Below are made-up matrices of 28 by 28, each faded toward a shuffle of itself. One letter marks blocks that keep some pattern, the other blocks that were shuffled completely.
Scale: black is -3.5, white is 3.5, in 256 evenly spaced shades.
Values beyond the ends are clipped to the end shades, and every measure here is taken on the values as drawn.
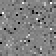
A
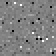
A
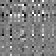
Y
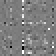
Y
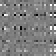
Y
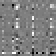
Y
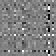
Y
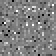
A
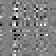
Y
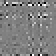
Y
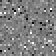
A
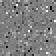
A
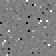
A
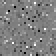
A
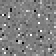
A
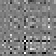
Y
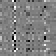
Y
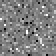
A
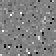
A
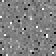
A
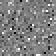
A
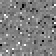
A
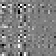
Y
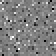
A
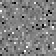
A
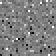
A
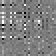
Y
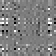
Y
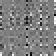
Y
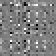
Y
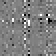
Y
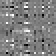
Y
